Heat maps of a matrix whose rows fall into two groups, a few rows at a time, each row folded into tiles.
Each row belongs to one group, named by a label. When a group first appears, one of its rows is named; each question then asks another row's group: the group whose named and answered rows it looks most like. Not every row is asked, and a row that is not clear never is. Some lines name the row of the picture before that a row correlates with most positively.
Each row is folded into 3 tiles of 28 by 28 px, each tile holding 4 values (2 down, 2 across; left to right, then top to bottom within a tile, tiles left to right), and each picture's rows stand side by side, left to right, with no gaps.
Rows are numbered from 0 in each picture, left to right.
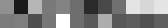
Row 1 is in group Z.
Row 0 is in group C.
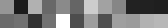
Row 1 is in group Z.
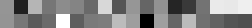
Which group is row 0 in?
C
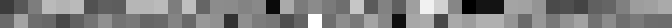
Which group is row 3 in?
C
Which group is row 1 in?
Z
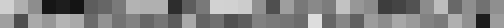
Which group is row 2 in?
Z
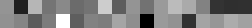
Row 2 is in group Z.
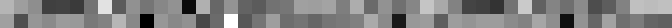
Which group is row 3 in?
Z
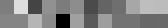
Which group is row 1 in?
Z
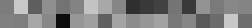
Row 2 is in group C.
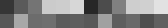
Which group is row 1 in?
Z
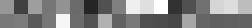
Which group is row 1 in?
Z
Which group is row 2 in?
Z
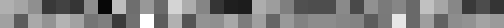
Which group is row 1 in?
C
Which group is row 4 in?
C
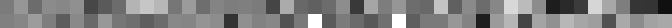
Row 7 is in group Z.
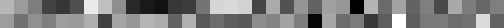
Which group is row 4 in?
C
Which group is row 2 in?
Z
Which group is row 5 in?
C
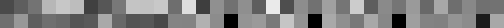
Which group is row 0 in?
Z
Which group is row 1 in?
Z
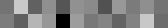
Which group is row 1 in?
C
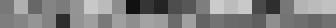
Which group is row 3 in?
Z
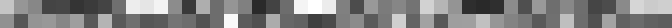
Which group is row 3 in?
Z
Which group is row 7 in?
Z
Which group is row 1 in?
Z
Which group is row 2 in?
C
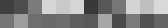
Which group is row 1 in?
Z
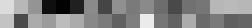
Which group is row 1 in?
C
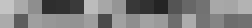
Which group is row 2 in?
Z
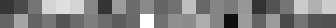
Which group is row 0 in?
Z
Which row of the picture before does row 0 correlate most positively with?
2
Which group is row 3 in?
Z
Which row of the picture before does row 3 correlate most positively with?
2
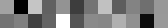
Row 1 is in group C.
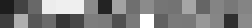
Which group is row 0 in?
Z
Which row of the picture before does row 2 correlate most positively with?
1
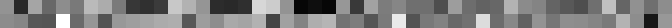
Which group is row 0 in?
C
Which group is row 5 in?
C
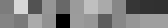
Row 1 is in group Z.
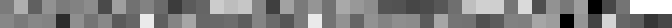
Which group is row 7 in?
Z
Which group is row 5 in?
Z
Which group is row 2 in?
Z
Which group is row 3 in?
C
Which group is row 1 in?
C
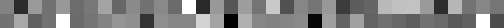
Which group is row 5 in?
C
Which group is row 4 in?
Z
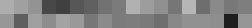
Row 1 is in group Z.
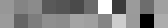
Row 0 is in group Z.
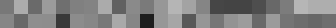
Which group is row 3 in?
Z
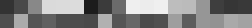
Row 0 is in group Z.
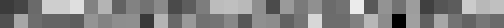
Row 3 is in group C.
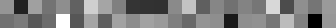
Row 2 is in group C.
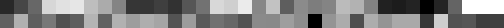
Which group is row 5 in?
Z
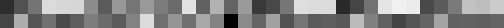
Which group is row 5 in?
Z
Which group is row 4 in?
Z
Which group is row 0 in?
Z
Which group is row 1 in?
C
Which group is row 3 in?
Z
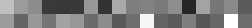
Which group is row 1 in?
C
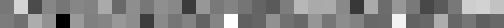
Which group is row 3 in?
Z
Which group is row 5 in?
Z
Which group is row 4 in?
C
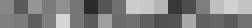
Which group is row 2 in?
Z
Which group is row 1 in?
Z
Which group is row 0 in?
C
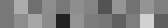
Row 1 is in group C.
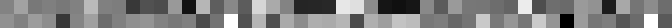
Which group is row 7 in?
C
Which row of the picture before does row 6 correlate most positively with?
0
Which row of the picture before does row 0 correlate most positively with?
0
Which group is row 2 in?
C
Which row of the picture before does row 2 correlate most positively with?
1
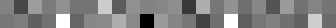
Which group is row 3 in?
C
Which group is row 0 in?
C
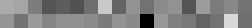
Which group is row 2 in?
C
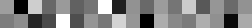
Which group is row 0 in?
C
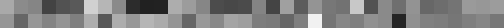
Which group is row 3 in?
C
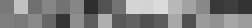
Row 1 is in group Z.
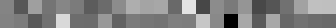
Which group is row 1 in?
Z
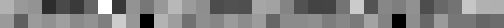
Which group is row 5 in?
Z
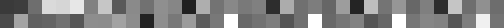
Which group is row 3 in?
C
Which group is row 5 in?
C
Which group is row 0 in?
Z
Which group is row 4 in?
C
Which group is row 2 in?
C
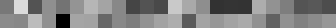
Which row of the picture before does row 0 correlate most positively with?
1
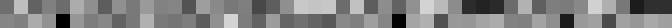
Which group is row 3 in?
Z
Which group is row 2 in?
C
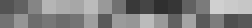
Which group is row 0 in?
Z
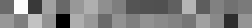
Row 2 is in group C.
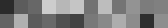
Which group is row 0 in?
Z
